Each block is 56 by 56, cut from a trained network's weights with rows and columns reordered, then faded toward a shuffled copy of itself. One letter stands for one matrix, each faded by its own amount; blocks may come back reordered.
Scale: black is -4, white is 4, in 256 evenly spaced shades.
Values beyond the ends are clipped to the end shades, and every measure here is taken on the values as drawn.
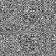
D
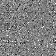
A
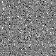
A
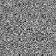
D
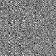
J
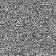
D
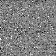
A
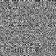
D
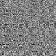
D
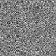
D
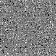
A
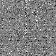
A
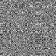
D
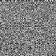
D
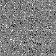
A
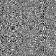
J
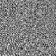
D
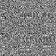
D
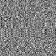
D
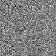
J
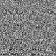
D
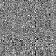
J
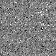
A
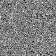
A
